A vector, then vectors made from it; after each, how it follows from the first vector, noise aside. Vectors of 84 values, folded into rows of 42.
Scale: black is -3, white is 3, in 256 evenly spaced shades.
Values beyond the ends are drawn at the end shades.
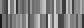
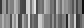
reversed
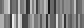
wrapped around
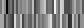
wrapped around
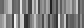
wrapped around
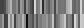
wrapped around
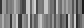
reversed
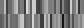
wrapped around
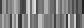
reversed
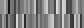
wrapped around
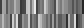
reversed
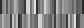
reversed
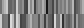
wrapped around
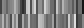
reversed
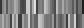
reversed
